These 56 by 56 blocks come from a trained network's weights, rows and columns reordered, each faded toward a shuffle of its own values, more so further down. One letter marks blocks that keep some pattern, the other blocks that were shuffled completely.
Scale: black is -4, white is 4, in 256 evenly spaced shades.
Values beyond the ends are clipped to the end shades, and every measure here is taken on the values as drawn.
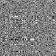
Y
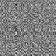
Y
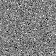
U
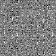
Y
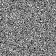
U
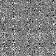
Y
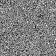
U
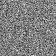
U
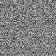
Y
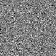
Y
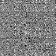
Y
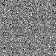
Y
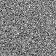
U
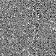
Y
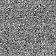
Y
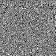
Y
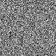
Y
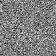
Y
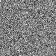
U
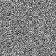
Y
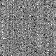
Y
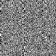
Y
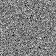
U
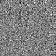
Y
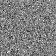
U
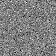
U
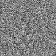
Y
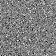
U
